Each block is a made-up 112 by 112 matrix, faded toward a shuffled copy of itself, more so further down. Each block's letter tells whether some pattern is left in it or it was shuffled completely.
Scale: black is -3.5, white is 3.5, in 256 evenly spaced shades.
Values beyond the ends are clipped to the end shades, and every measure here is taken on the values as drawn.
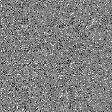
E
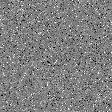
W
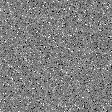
W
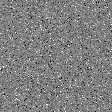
W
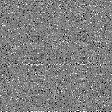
E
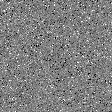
W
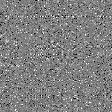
E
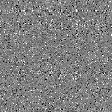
E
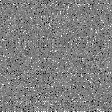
E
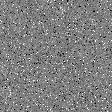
W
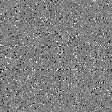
E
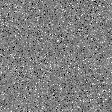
W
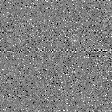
E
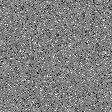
W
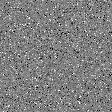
W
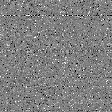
E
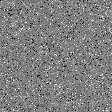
W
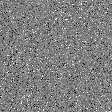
W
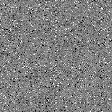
E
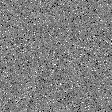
W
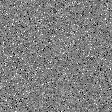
W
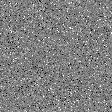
W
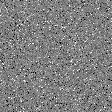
W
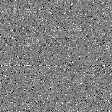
E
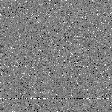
E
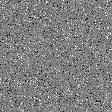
W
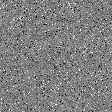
W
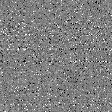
E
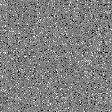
E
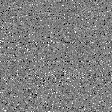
E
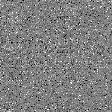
E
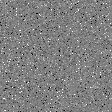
W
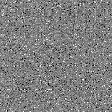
E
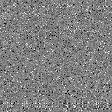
E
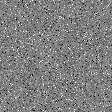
W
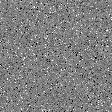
W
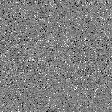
E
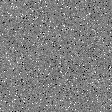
W
